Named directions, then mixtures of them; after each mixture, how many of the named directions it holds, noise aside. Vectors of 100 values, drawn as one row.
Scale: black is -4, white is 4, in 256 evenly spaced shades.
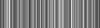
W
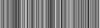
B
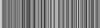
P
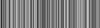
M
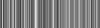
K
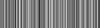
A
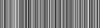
two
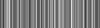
one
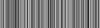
two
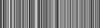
two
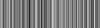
three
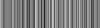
two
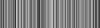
three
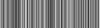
one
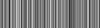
three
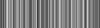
two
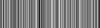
three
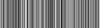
one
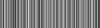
three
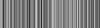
three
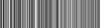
three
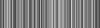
two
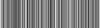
two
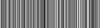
two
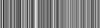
two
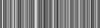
one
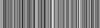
two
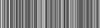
two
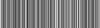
three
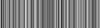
two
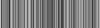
three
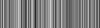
two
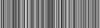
two
